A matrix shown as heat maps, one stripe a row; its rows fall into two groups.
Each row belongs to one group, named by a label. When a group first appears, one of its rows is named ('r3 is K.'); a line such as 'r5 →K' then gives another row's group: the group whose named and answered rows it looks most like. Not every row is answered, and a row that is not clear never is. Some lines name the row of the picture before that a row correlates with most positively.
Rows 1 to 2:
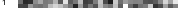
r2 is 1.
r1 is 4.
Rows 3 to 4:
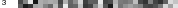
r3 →4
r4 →4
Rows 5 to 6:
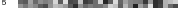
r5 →4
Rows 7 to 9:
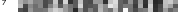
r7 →4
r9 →1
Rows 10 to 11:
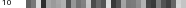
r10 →4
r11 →4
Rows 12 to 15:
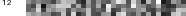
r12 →1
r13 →1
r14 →4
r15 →4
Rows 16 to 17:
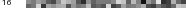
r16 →1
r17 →4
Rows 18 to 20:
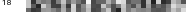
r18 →1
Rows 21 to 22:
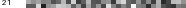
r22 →1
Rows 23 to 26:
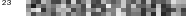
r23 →4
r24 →1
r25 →1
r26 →1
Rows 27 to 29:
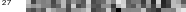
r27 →1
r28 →4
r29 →4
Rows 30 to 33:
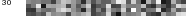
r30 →1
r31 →4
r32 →1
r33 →4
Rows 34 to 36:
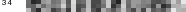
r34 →4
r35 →4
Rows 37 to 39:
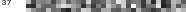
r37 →1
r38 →1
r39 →4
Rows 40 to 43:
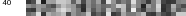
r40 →1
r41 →1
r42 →1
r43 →4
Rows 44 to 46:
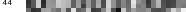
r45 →1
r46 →4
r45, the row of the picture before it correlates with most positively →40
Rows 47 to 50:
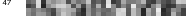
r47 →4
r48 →1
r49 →1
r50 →1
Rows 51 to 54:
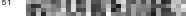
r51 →4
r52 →4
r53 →4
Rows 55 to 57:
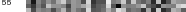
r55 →1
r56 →4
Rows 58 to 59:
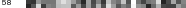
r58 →1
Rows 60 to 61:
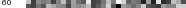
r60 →1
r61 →4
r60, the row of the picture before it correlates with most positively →58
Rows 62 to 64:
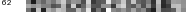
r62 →1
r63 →4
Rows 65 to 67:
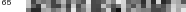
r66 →4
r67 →4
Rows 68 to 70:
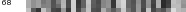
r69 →4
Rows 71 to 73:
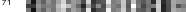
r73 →1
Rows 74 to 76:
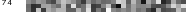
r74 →1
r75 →4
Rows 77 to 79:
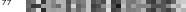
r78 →4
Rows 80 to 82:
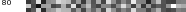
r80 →1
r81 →4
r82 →1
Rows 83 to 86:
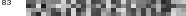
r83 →4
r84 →1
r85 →4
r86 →4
